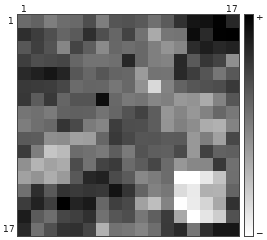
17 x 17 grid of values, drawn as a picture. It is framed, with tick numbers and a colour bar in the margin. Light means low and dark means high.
Values change most from cell to cell in the bottom right. Neither half mirrors the other. The top right is the ninth with the highest average. In the bottom right lies a patch that is lower than the rest. The ninth with the lowest average is the bottom right. The field is mottled with small blotches.
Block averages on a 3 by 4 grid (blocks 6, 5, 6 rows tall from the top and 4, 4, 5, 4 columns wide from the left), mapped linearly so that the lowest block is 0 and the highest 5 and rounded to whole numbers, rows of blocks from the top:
4325 | 2321 | 3410
